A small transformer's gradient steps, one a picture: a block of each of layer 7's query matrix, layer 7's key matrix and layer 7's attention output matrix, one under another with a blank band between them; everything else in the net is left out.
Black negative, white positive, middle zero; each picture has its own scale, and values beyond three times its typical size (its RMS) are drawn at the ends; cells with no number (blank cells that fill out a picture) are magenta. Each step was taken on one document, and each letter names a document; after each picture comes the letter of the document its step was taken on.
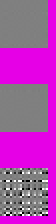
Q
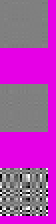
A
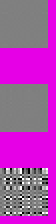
Q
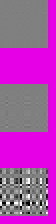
A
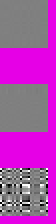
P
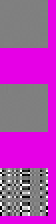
P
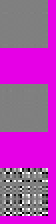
Q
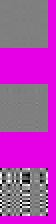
P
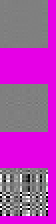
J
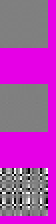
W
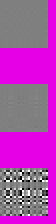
Q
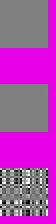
A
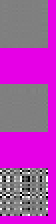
J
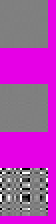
P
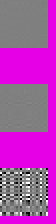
A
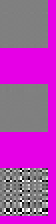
Q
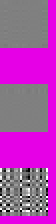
J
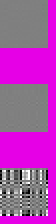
A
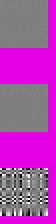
W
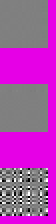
W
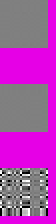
P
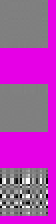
A
